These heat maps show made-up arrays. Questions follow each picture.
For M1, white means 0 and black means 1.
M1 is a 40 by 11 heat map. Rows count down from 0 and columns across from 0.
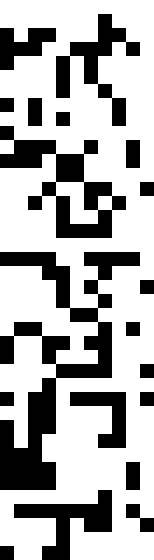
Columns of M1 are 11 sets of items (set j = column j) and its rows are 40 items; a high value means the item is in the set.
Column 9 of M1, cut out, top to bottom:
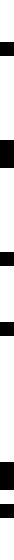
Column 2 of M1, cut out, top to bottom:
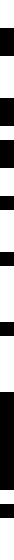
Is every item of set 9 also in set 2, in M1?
yes
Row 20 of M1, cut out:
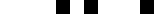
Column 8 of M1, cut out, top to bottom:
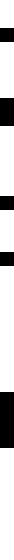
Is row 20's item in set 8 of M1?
no
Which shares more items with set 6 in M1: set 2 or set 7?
set 7
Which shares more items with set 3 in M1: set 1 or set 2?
set 2
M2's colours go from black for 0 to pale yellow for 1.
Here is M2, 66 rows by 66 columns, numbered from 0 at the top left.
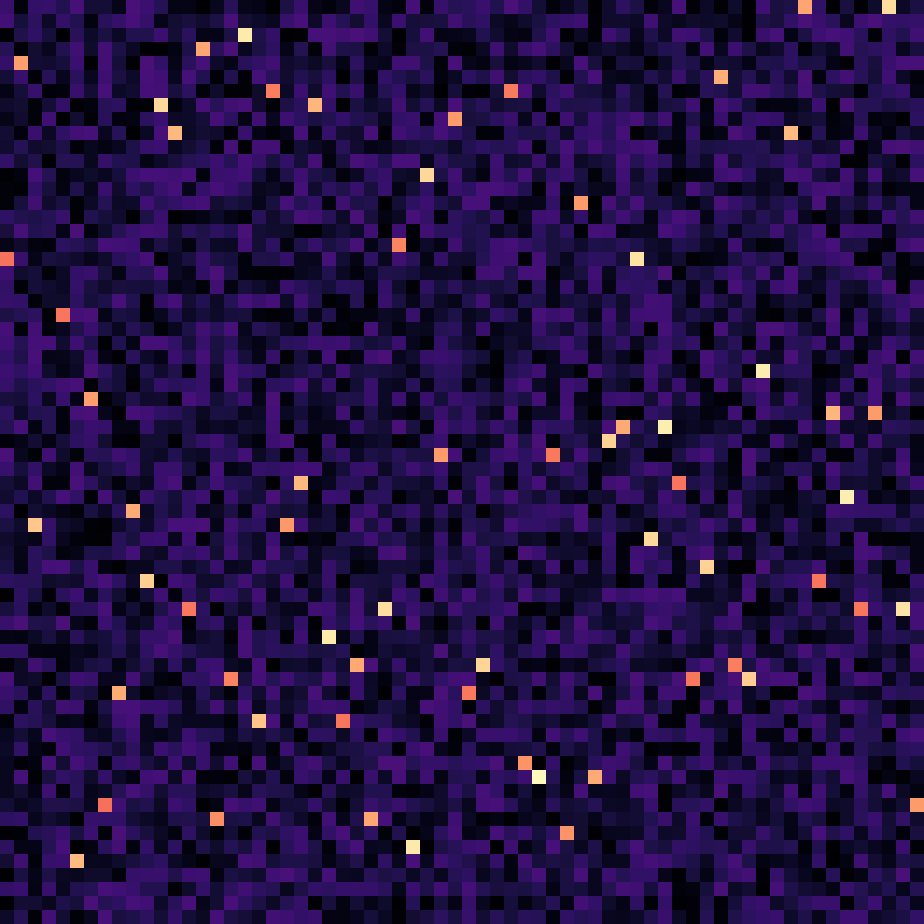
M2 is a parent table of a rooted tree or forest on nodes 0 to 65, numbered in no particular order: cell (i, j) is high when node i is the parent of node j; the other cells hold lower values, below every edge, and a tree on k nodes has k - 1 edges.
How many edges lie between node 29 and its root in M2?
2
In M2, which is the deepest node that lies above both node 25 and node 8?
47
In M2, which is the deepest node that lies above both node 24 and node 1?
51
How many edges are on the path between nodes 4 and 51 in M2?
6
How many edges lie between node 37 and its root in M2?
6
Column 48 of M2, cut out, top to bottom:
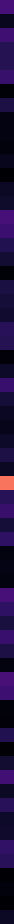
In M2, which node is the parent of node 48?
34
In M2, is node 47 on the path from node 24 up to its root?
yes
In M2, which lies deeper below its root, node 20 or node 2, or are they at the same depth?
the same depth
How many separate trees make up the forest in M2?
3
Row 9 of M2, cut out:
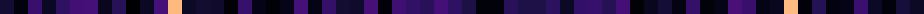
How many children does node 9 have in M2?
2
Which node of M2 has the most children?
43
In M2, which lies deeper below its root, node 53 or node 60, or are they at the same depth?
node 53
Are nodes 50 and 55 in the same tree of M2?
no
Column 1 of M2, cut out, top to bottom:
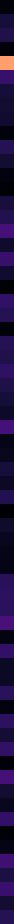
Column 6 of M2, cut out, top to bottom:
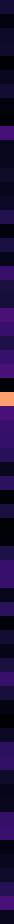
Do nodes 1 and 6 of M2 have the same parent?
no
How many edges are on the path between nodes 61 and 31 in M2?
2
